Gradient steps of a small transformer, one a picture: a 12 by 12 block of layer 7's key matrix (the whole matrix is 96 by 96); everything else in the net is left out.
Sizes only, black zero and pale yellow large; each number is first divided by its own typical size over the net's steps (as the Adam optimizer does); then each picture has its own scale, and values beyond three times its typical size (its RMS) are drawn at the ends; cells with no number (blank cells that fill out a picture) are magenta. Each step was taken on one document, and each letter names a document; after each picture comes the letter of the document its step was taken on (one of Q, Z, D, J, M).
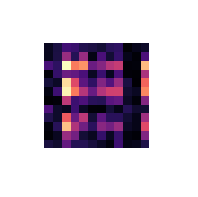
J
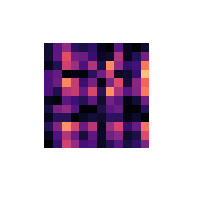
J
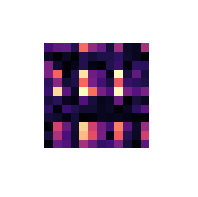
J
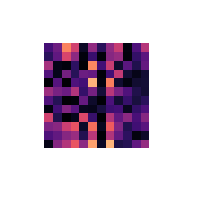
J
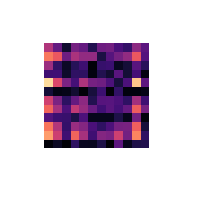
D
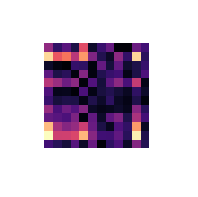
D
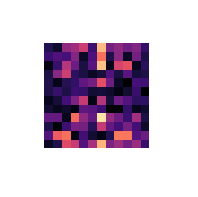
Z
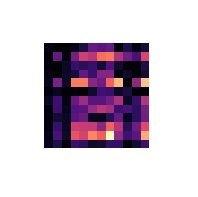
D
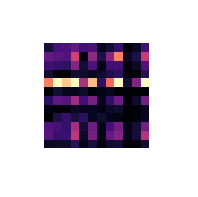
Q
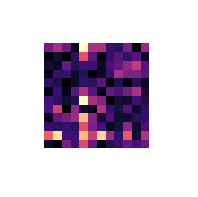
Z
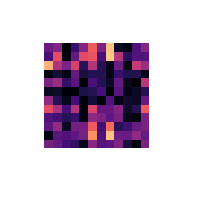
D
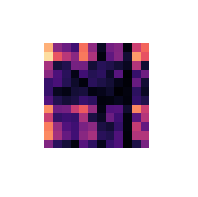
D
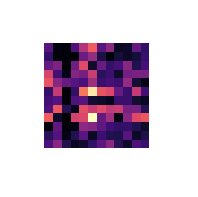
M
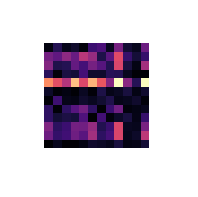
Q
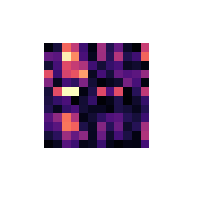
J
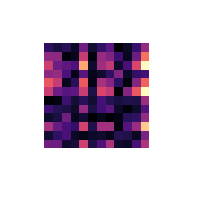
J
